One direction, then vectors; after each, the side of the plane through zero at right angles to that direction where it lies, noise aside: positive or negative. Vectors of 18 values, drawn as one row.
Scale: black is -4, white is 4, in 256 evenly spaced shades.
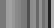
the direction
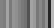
positive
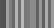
positive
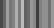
positive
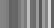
negative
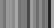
positive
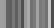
negative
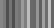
negative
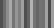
positive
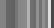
negative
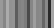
positive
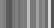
negative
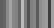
positive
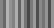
positive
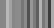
positive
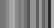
positive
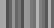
negative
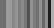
positive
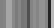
positive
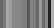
positive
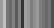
negative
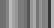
positive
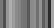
positive
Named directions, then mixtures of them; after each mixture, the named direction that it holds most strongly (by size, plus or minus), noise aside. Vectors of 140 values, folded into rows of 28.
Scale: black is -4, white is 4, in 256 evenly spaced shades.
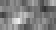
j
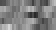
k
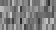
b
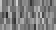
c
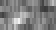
j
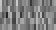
c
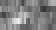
j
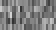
b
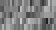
b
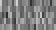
c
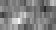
j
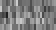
c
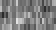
c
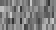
b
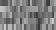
b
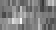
j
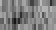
j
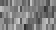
b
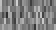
c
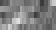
j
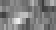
j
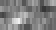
j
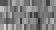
b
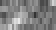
j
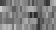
k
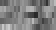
k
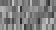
b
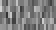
c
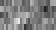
j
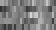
k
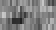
j
